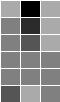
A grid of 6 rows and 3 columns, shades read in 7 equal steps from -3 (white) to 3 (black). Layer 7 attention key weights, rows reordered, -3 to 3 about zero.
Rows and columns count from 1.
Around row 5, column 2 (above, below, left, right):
0 -1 0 0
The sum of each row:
1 1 0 0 0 0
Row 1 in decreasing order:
3 -1 -1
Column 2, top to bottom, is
3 2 1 0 0 -1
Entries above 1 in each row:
1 1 0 0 0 0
